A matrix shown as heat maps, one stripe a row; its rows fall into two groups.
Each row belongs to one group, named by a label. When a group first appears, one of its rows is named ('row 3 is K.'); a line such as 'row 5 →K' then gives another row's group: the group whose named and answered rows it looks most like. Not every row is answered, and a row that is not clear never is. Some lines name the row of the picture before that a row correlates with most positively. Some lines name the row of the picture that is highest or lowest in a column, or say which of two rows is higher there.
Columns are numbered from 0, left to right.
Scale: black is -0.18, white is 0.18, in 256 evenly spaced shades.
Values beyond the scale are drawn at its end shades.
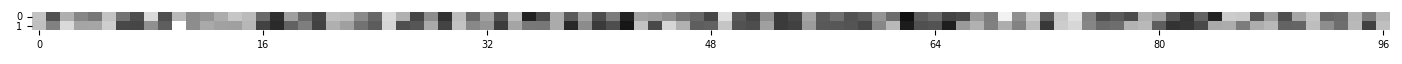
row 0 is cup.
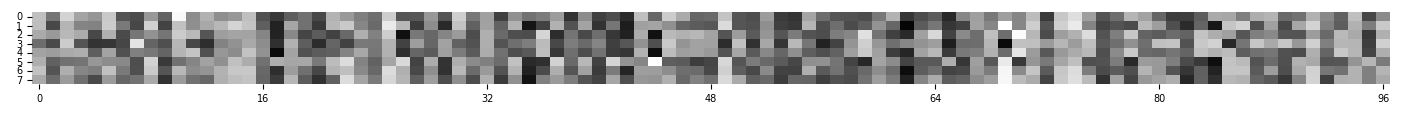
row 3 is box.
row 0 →cup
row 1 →cup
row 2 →box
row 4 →box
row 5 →cup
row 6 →cup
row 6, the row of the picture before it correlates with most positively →0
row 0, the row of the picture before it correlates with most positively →1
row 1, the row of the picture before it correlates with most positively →0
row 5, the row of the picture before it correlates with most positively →0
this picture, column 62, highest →3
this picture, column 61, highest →0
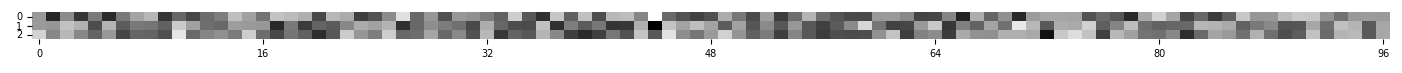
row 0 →cup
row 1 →box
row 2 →box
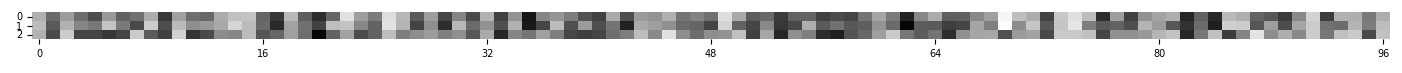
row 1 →cup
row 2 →box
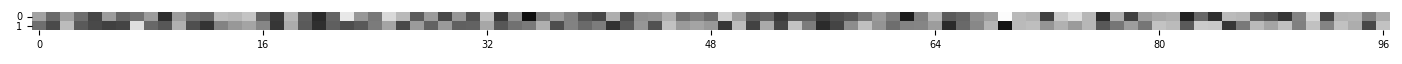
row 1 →box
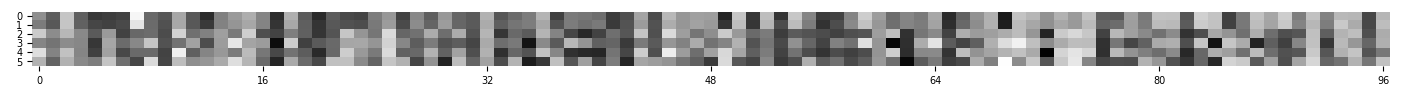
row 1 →box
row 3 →box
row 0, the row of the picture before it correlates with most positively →1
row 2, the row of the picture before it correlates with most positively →0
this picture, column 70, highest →3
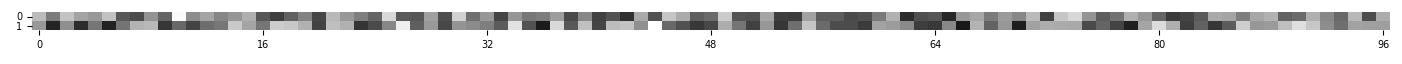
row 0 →cup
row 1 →cup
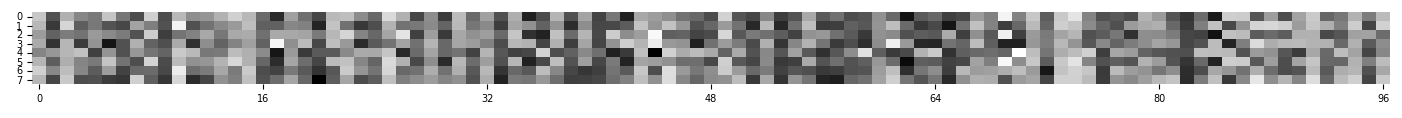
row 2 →cup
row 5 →cup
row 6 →box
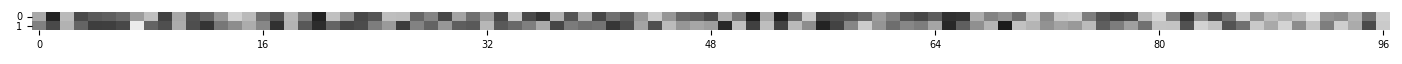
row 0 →cup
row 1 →box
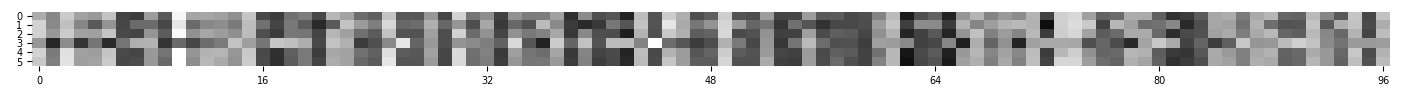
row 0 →cup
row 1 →box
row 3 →cup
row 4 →cup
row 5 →cup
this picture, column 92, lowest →1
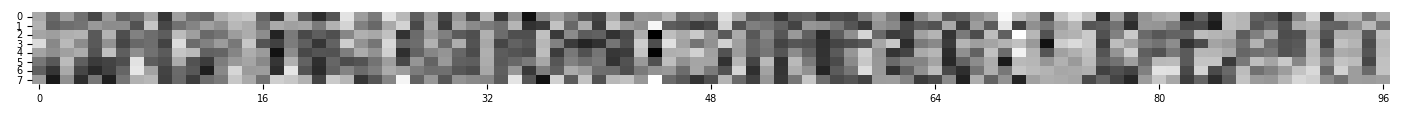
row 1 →cup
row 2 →box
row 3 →box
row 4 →box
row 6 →box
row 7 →cup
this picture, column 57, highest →1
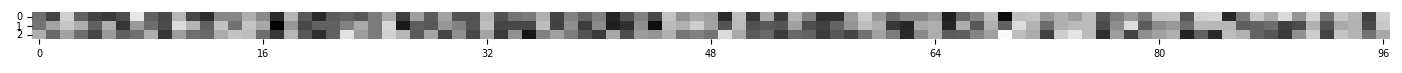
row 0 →box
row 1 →box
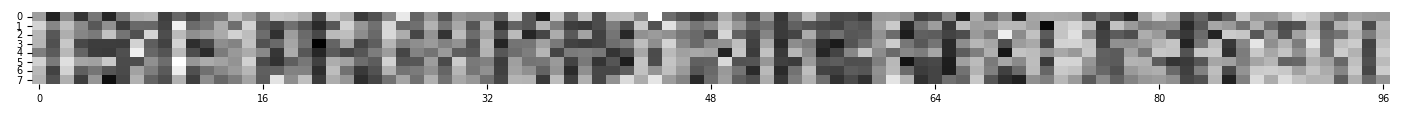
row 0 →cup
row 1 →box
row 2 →cup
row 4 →box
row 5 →cup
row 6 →cup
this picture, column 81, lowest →5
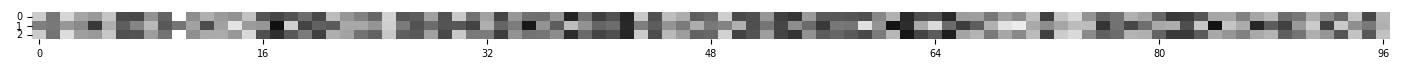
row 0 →cup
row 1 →box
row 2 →cup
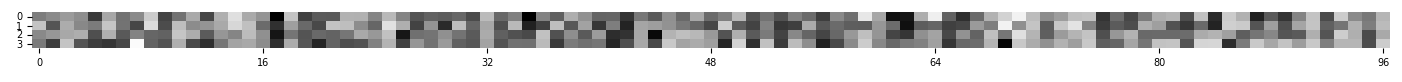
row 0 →box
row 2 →box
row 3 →box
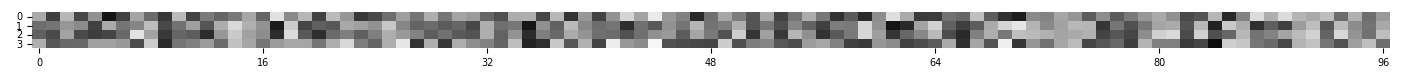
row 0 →cup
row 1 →box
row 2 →box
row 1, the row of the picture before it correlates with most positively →0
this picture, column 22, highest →3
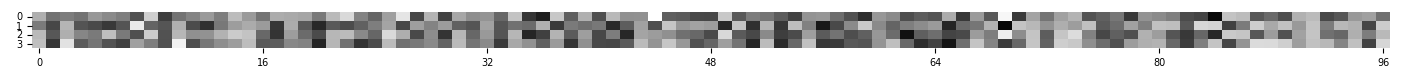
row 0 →cup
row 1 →box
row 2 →cup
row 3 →cup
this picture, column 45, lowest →0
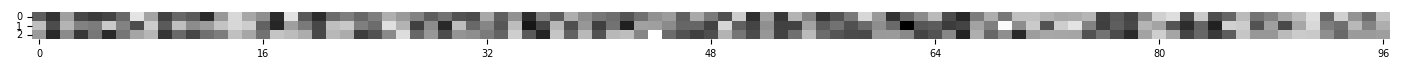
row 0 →box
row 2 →cup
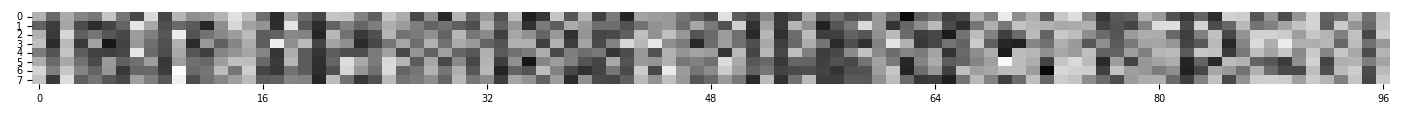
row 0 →cup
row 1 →box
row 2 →cup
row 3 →cup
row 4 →box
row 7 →cup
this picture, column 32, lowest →3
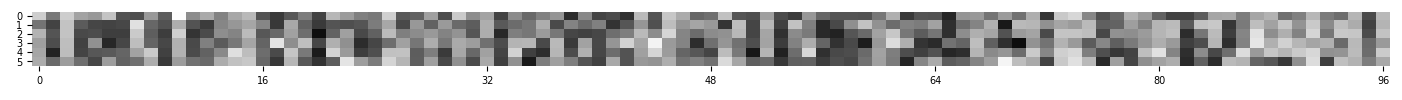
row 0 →cup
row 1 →box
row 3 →cup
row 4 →cup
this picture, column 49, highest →5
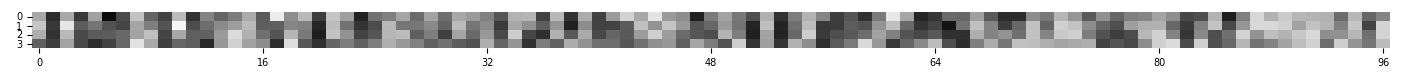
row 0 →cup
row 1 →cup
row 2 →cup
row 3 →box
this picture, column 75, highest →3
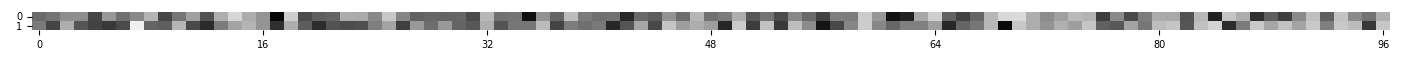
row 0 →box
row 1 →box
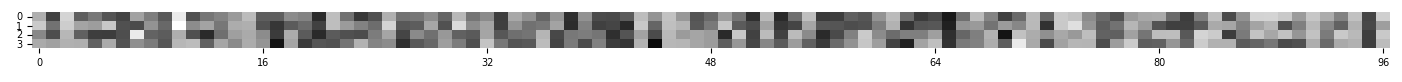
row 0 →cup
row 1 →cup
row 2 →box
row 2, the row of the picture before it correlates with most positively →1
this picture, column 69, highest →1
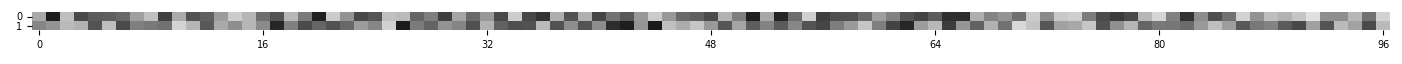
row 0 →cup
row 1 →box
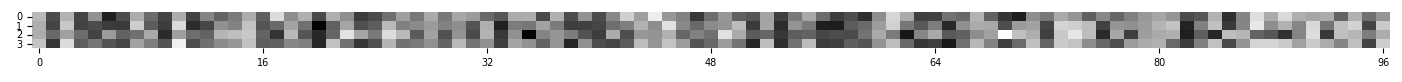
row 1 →box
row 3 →cup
